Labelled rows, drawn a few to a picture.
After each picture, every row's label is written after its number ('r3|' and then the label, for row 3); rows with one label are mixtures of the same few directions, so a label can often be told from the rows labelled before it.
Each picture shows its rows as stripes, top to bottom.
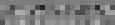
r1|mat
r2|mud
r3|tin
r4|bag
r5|bag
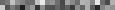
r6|mud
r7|bag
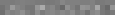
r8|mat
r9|mud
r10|bag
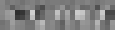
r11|bag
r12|mud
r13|tin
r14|tin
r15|mud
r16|mud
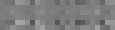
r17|tin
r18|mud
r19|mud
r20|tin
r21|tin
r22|mud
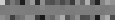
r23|bag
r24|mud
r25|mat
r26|mud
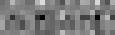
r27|mud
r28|mud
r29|mat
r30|mud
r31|bag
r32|bag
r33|mat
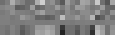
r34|mud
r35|tin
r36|mud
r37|mat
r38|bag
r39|mat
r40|mat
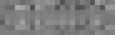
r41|mat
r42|tin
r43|tin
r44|bag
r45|bag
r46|tin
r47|mat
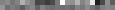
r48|mat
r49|bag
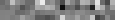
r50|mud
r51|mat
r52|tin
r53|mat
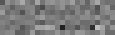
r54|bag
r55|mud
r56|bag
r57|mud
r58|mud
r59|mat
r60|tin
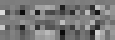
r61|mat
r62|mat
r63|bag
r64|mud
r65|mat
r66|bag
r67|mat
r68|mat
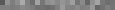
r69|bag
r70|mat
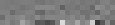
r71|mud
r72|mat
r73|mud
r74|bag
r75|mat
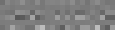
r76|bag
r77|mud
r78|tin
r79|tin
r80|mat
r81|mud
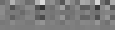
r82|mud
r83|mud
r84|bag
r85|mud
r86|mud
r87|mud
